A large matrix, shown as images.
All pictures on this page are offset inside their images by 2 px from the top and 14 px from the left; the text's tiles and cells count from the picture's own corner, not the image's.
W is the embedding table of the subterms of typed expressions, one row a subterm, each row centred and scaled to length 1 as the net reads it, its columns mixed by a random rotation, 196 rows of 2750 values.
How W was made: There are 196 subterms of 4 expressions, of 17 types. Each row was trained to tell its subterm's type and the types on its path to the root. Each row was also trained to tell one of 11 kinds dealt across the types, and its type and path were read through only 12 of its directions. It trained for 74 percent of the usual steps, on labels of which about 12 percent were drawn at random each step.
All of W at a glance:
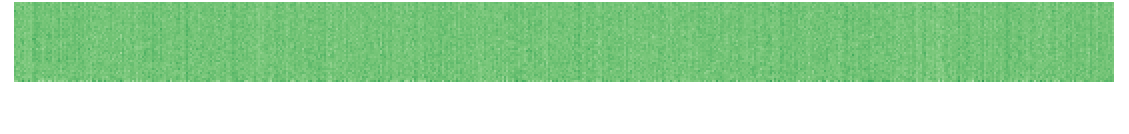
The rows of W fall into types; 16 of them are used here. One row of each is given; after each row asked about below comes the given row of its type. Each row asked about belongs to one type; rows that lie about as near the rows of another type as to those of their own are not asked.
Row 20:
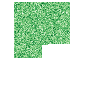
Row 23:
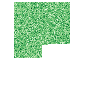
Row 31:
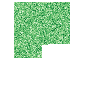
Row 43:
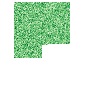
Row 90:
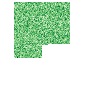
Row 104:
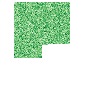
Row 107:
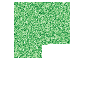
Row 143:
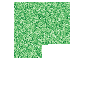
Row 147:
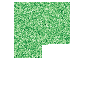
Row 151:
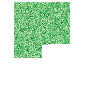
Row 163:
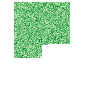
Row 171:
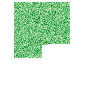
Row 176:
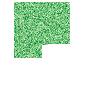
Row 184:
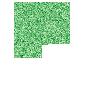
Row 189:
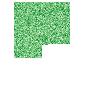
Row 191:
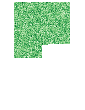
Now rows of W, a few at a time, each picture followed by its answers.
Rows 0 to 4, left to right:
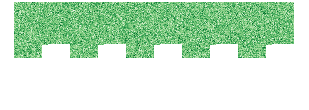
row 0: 151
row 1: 184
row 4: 191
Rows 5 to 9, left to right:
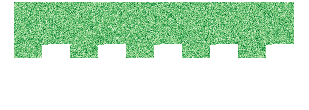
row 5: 163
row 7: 184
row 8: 191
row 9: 151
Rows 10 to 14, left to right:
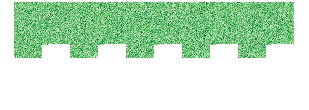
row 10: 90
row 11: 163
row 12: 171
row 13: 23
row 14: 171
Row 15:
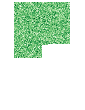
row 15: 171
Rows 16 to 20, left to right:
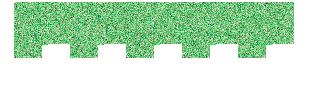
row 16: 191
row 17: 189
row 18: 43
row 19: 107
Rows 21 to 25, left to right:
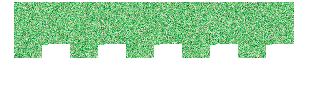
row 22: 163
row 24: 43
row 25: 176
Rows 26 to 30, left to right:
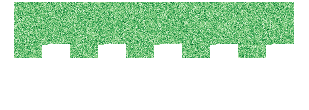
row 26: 104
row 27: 171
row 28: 147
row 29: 43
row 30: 163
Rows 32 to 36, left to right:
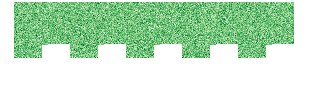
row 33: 43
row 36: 191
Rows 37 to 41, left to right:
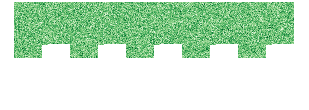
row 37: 43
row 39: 43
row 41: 104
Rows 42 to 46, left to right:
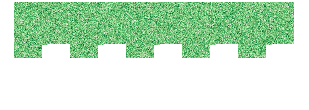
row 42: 143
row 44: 176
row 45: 104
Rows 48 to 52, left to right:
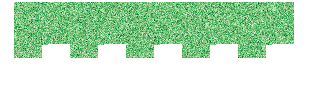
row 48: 43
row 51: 31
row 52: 104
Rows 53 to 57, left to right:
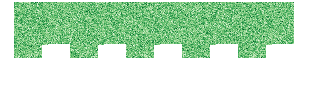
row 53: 23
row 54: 189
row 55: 176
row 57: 23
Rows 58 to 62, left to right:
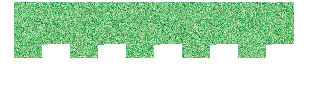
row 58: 31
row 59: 189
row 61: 191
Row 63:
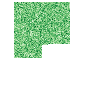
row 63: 171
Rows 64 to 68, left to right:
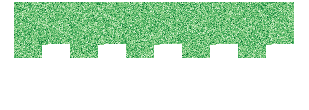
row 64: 20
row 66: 23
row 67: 191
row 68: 184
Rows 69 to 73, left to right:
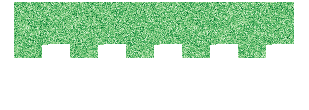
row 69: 191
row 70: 104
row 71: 23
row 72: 191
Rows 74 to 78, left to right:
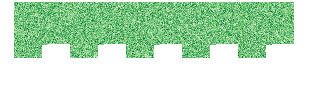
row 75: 163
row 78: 143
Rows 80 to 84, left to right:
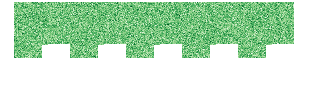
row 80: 23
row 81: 184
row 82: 104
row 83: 184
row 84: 171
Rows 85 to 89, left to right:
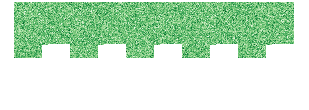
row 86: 184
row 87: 107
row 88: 90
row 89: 176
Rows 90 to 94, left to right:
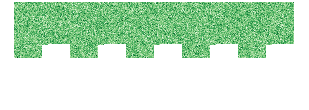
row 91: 151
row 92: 147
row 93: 104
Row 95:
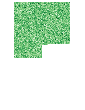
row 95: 147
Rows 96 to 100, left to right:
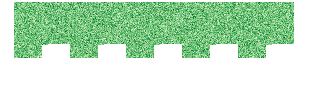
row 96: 163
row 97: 191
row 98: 184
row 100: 107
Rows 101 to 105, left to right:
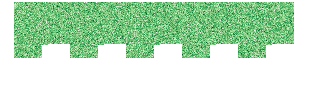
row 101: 163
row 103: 171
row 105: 151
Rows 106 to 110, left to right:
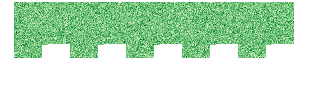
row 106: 107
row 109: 171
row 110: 171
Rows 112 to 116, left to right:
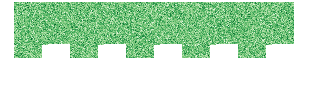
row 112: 163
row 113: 43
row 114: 43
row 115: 151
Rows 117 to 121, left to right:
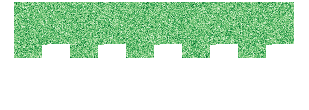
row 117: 163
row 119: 23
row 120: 107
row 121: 107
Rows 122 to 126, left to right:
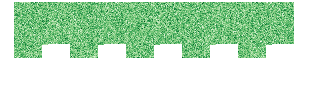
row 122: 23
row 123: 104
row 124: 90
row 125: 23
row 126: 151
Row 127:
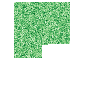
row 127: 147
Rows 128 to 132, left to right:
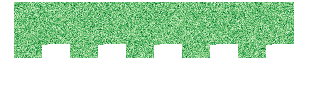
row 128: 171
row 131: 104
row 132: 189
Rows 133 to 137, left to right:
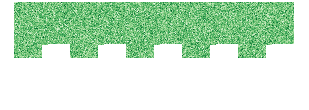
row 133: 104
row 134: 189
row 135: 147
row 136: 191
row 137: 176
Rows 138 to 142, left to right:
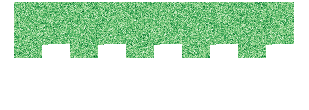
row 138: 189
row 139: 107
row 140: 176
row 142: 23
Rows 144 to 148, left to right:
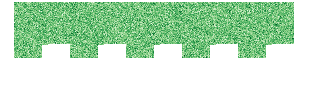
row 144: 107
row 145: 20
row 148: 147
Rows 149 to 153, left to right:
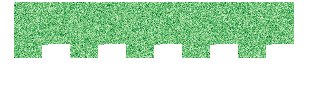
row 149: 104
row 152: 176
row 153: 176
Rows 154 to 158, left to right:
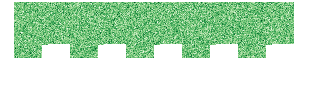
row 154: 90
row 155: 90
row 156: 176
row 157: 171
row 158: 107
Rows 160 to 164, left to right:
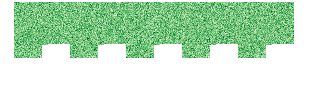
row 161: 151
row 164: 104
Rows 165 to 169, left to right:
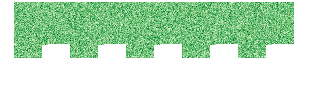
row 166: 107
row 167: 189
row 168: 23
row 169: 163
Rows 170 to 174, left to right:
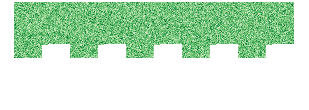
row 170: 43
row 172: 31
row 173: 43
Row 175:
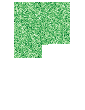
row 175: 147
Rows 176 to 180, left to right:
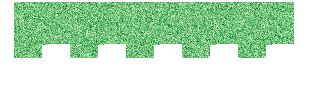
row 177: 171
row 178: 31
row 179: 163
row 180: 163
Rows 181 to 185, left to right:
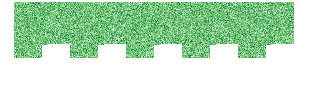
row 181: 147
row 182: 189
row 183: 23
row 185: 176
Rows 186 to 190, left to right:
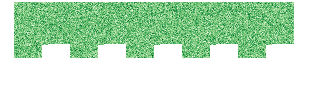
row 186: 151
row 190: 176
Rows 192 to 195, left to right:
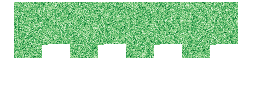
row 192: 43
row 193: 31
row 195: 90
